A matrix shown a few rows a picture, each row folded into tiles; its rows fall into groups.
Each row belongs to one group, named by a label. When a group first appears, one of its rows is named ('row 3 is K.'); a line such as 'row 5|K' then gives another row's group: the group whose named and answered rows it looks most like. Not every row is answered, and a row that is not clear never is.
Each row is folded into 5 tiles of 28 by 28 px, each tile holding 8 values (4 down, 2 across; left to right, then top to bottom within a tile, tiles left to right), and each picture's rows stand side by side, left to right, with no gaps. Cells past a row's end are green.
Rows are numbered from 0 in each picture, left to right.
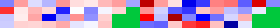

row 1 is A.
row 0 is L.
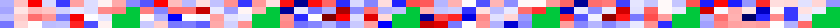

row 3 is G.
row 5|L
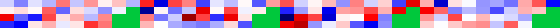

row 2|G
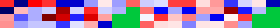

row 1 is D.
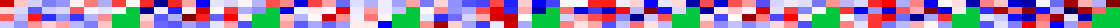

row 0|A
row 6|D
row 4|D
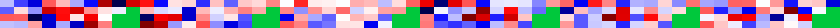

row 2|G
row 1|G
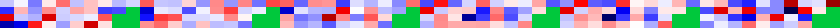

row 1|G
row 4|L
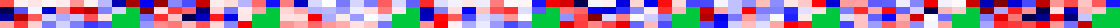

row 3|G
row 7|L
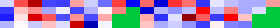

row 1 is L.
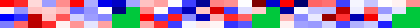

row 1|A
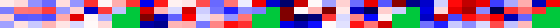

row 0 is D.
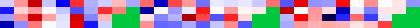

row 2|L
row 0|A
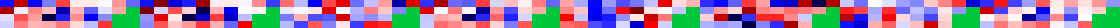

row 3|L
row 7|L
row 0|L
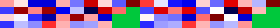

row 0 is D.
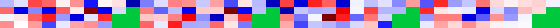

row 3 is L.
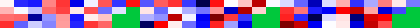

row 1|A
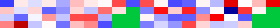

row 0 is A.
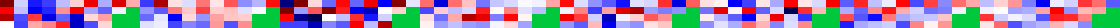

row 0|A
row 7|A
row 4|A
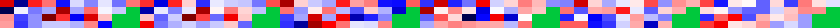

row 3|L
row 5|G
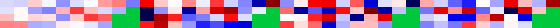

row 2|D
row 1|G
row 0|A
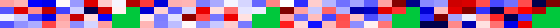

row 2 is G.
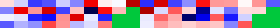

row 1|L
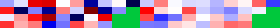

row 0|D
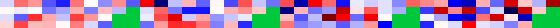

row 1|G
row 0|A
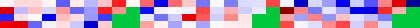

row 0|G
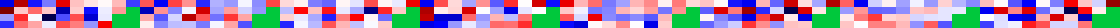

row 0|L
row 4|A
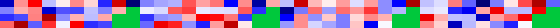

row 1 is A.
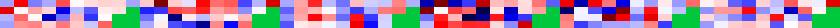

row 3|L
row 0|L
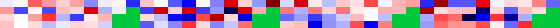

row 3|L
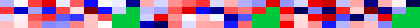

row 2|D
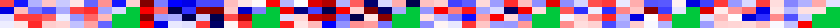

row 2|D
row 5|L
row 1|A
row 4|D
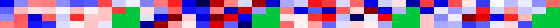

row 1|A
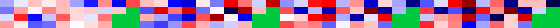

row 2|D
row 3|D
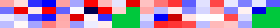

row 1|A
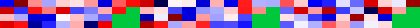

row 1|G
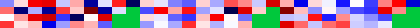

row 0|D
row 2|G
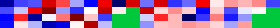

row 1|L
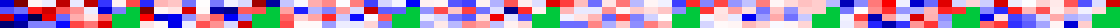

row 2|D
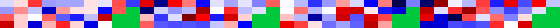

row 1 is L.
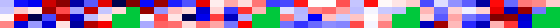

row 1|L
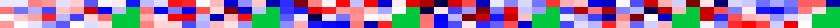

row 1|D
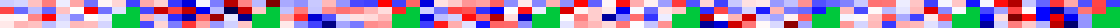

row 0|D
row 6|D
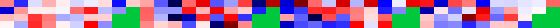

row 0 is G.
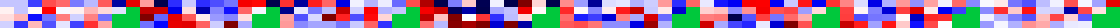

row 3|G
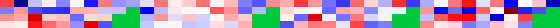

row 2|A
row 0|G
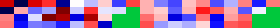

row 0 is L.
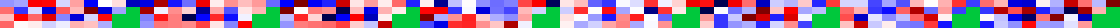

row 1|L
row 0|D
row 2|L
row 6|A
